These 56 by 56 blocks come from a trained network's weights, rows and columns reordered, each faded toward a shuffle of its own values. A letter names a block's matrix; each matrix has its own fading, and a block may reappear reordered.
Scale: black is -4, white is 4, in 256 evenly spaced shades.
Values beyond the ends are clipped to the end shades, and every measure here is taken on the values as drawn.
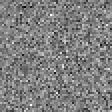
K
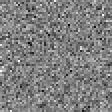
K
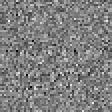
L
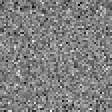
K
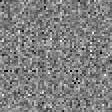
K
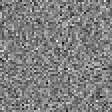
L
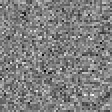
L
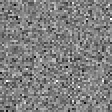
K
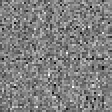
K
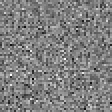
K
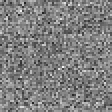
L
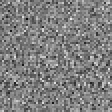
L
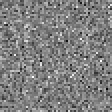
K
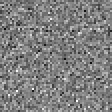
K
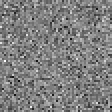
K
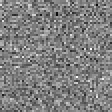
L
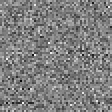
L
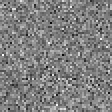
K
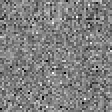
K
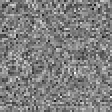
L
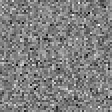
K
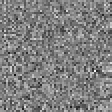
L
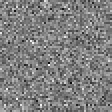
K
